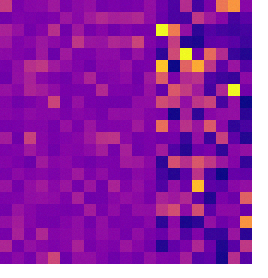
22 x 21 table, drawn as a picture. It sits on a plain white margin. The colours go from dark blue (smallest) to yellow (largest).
Stripes: none. Seam: vertical, 60% of the way across, the left part calmer. Slope: none. Average level on the scale: 30%. Histogram: skewed, a long tail of high values. Grain: fine. Odd rows or columns: none.
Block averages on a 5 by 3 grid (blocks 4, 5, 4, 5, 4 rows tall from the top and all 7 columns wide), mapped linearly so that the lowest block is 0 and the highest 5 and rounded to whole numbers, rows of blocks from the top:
341 / 335 / 230 / 223 / 310
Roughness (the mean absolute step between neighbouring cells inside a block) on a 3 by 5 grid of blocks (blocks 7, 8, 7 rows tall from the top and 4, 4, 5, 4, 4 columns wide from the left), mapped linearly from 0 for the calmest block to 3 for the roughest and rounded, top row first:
0 0 0 3 1
0 0 0 2 2
0 0 0 1 1
